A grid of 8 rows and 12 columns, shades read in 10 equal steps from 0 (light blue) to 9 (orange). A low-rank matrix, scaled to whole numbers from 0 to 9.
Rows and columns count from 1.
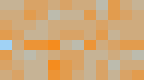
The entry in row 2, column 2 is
5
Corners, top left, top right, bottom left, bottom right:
4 4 5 7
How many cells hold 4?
23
